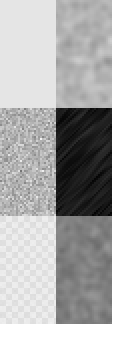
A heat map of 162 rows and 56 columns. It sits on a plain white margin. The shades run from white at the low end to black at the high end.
The table splits into 3 rows of 2 panels. Panel 1,1: very low, flat. Panel 1,2: low, blotchy, faint in contrast. Panel 2,1: low, fine-grained. Panel 2,2: very high, slanting up to the right, faint in contrast. Panel 3,1: very low, checkered, faint in contrast. Panel 3,2: middling, blotchy, faint in contrast.
